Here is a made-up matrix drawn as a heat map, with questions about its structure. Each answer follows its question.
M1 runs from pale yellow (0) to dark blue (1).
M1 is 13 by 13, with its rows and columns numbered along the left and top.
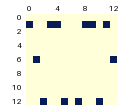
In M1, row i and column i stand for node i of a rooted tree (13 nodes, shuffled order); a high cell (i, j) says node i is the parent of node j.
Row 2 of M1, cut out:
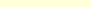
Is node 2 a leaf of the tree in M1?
yes
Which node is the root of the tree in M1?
6
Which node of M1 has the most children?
1
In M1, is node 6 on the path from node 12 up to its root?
yes
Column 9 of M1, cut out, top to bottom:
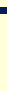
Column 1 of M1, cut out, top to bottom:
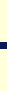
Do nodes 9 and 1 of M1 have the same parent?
no
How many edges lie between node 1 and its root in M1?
1
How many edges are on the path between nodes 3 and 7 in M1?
4
